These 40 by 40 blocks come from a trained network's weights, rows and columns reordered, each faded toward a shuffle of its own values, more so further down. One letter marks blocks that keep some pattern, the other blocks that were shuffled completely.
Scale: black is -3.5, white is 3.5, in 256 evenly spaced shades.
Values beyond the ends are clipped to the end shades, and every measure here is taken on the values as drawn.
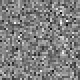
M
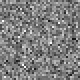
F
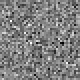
M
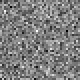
M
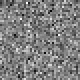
F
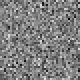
M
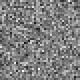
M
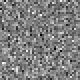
F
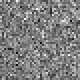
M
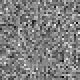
M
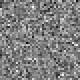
F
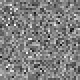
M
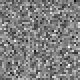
F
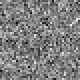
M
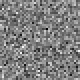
F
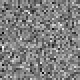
F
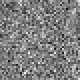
M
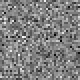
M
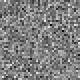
F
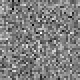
M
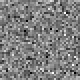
M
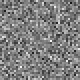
F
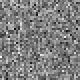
M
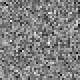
F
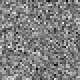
F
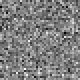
M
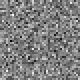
M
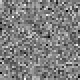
F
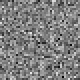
M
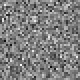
M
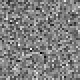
F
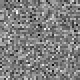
F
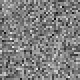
F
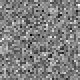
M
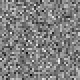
F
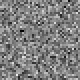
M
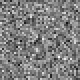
F
